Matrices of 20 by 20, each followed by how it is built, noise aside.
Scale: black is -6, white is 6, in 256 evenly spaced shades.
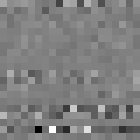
uneven rows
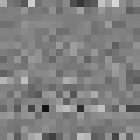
uneven rows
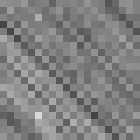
Toeplitz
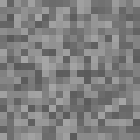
noise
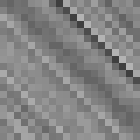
Toeplitz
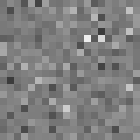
noise
